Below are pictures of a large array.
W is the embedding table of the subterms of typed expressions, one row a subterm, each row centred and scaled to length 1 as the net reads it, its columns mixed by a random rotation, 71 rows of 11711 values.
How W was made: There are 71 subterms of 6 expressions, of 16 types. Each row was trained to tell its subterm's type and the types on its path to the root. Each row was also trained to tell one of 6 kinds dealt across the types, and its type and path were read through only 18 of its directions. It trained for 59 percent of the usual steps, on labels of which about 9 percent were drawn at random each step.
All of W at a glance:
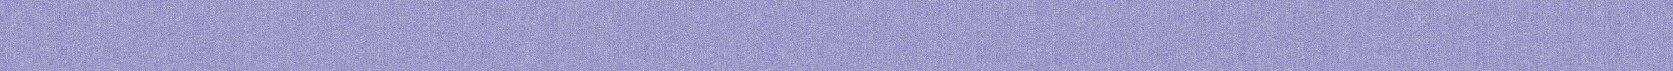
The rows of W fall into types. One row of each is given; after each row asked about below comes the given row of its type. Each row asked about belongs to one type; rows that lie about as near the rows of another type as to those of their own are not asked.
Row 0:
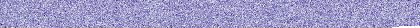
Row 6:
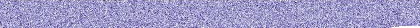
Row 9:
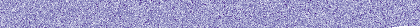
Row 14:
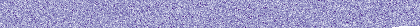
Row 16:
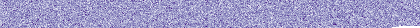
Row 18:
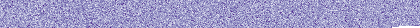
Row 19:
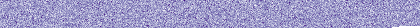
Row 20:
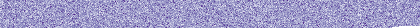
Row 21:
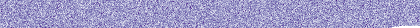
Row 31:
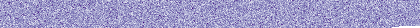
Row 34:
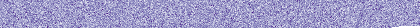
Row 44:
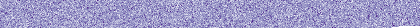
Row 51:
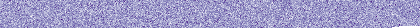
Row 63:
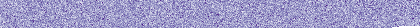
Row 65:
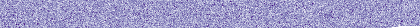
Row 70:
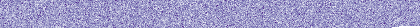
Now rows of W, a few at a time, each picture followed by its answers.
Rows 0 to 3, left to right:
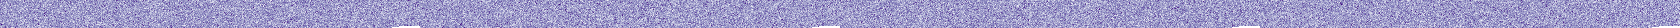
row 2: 70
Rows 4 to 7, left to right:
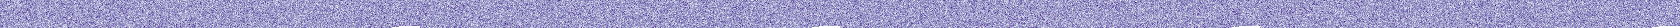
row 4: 34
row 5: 44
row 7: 44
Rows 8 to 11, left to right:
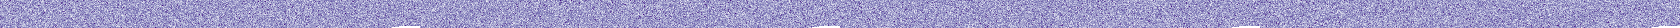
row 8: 18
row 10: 19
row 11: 14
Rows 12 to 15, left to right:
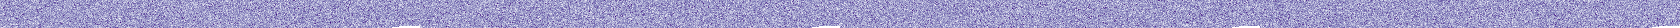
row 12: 31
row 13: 31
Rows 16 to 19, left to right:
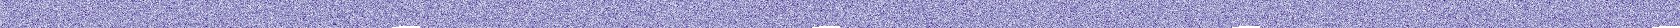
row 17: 19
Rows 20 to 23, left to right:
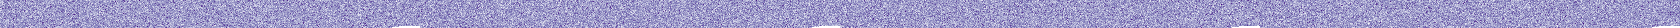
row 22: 0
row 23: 16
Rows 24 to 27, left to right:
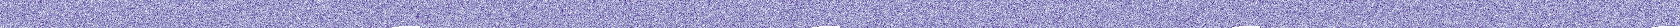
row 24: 63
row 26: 51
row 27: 14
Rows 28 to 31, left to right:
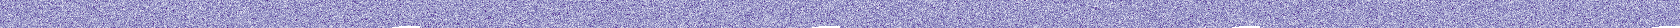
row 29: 65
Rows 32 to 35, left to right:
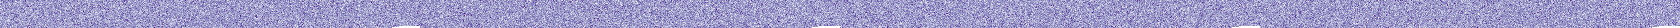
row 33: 0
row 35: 9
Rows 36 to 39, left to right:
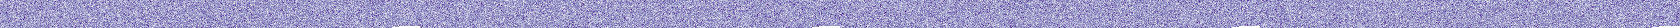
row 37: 16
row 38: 0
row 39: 19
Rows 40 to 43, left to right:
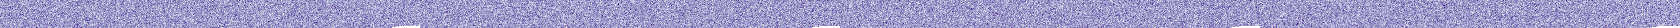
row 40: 20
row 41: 70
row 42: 63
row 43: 65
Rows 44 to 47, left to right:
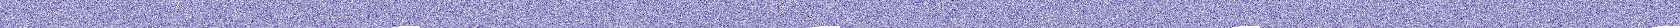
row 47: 21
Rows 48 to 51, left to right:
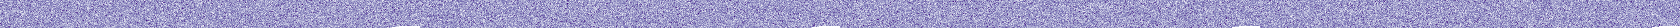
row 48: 65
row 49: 21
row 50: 16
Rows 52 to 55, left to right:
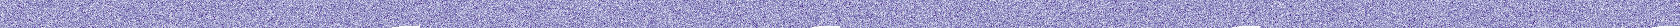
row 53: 34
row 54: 21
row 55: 34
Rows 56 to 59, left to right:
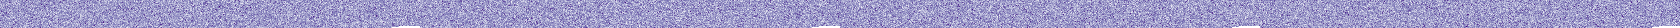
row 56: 44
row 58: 44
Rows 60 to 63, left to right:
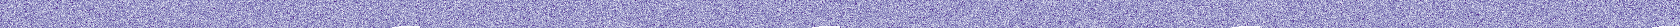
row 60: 34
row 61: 70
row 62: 14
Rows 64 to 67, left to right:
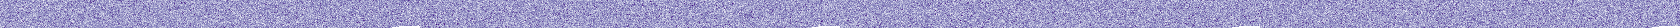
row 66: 31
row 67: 63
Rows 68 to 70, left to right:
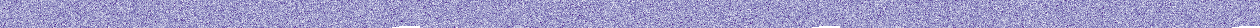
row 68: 6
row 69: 31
